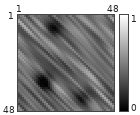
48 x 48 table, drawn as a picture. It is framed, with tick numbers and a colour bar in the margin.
Dips: three. Ninth with the lowest average: bottom left. Grain: diagonal, down to the right.
